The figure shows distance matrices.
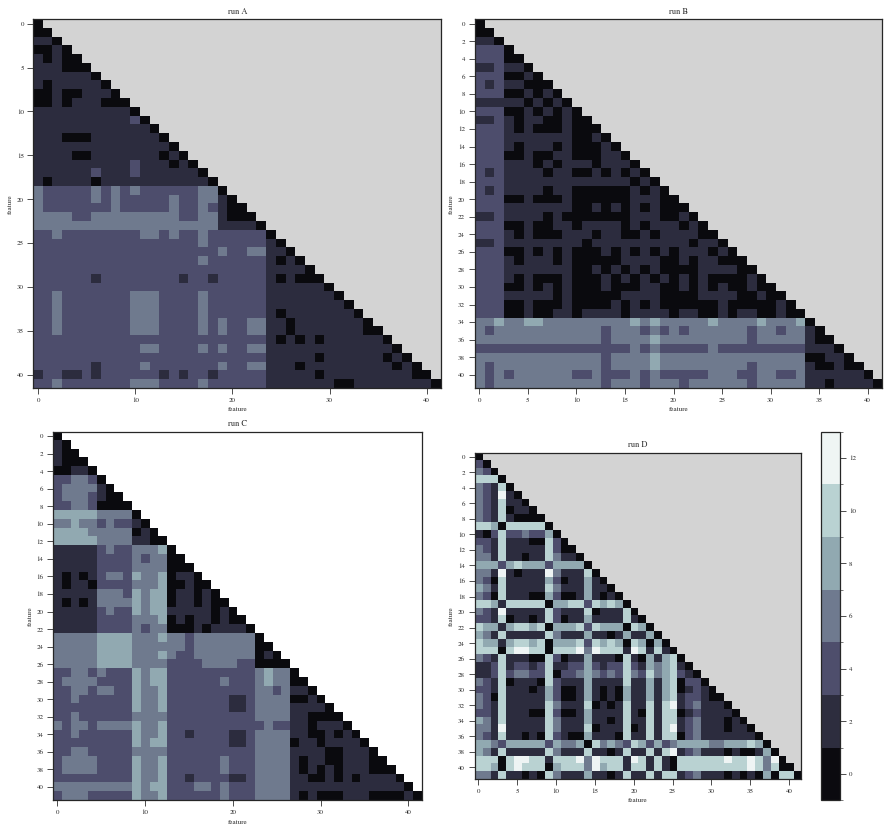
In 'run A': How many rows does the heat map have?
42
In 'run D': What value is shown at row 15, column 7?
2
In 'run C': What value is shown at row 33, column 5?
6
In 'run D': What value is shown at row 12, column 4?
2
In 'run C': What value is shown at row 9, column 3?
8
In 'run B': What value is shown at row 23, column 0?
4
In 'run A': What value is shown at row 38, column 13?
4
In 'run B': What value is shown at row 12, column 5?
2
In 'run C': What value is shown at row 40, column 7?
6
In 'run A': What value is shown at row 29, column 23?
4
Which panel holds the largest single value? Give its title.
run D
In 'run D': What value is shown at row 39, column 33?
10
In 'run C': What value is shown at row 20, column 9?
8
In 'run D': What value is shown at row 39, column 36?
10
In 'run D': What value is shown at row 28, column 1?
2
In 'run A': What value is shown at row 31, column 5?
4
